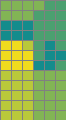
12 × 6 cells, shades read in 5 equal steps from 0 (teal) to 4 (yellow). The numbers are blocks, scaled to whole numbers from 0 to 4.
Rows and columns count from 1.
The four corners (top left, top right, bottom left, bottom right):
2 1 3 2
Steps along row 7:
same same down same up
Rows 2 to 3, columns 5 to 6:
1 1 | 1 1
